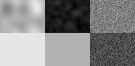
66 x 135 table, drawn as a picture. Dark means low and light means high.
The table splits into 2 rows of 3 panels. Panel 1,1: high, smooth. Panel 1,2: very low, blotchy, faint in contrast. Panel 1,3: middling, fine-grained. Panel 2,1: very high, flat. Panel 2,2: high, flat. Panel 2,3: low, fine-grained.
